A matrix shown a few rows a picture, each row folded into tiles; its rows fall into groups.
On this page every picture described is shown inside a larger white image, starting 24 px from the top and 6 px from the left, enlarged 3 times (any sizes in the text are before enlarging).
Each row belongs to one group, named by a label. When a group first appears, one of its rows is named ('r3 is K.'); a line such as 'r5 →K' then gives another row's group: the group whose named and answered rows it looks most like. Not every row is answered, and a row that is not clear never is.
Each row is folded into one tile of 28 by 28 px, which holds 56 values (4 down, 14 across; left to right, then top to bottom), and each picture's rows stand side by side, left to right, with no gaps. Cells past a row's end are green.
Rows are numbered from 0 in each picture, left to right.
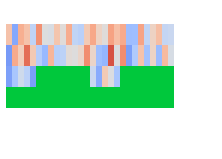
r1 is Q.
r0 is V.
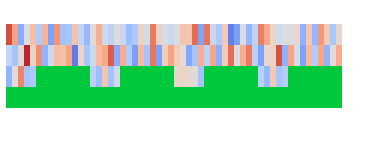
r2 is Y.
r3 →Q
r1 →Q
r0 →Q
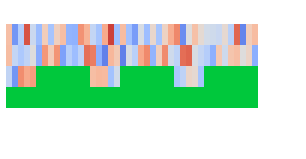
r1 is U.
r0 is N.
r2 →V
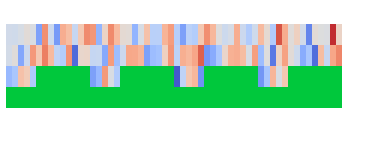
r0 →N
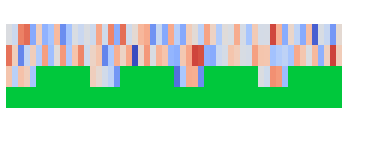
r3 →Y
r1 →Y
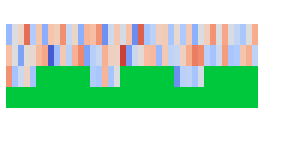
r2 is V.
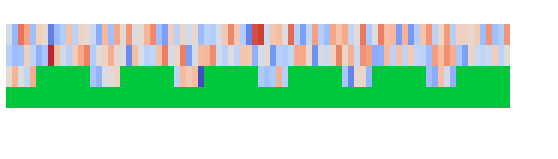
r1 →V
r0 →U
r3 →N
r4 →V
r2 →Y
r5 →V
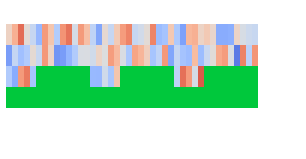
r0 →N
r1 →V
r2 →U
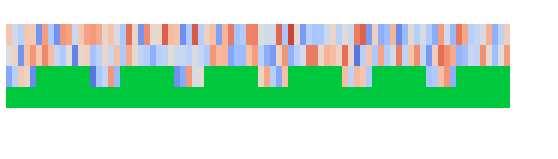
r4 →Y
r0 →N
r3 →U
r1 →N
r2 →N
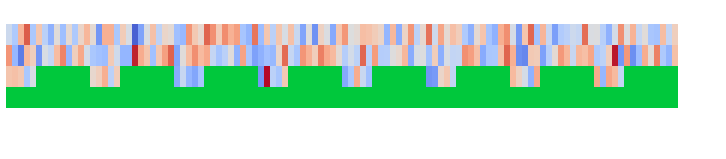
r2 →V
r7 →Q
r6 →U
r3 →U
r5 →N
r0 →U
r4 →Q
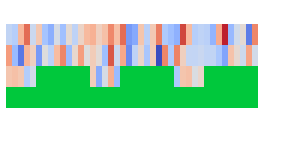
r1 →Q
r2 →Y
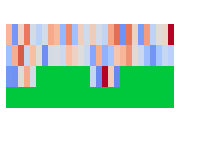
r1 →N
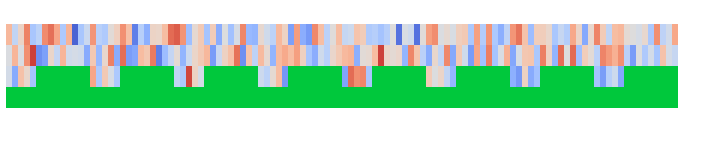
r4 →Y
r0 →V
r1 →Q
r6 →Q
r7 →V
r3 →N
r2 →Q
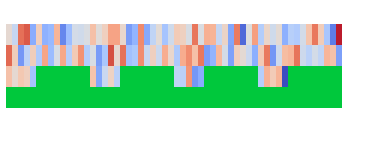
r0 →Y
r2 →V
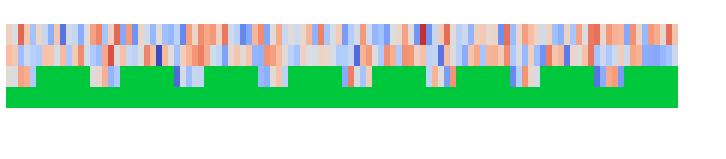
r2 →V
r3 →V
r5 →U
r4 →U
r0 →Y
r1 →Q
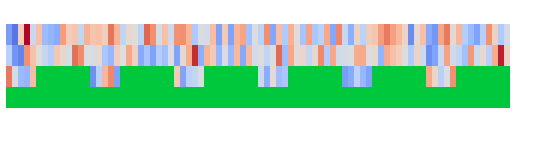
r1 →N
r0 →U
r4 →V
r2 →Q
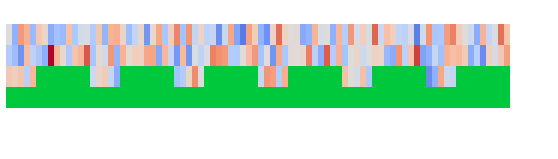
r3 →U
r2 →N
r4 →Y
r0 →U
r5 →N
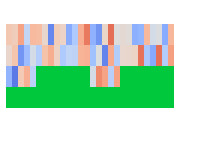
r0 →N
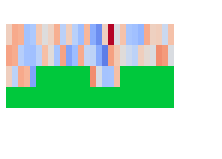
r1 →U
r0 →Y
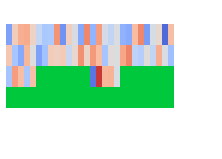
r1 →Y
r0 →U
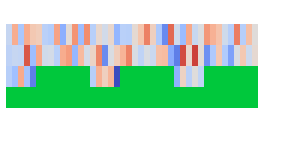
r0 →Q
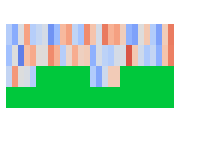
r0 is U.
